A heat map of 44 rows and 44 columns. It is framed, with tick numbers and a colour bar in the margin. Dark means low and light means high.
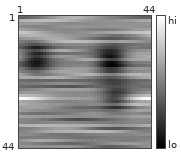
The middle right is the ninth with the lowest average. There are three dips. There is no overall slope.
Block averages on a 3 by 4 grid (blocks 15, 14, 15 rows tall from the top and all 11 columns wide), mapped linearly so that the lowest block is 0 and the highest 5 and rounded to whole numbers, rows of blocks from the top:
3524
3403
5434
